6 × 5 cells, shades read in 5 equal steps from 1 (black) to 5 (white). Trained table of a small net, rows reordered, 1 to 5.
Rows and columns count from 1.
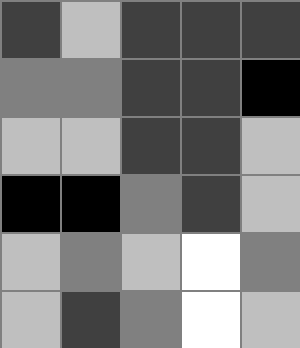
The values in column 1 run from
1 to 4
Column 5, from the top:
2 1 4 4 3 4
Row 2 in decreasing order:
3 3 2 2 1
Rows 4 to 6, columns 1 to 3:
1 1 3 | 4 3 4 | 4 2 3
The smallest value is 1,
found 3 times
